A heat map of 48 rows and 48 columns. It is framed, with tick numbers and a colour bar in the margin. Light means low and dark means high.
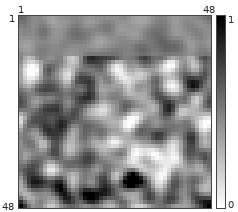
The texture is blotchy. A horizontal seam about 20% of the way down splits the table, and the top part is calmer. There are no lone odd cells. The histogram is bell-shaped. Overall the values sit about 50% of the way up the scale.
